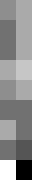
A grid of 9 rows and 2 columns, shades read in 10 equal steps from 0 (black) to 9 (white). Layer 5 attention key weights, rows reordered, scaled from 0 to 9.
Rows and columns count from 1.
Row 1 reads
5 6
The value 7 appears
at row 4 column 2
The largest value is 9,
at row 9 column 1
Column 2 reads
6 6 6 7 6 4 4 3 0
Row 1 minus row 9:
-4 6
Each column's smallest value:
4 0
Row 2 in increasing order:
4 6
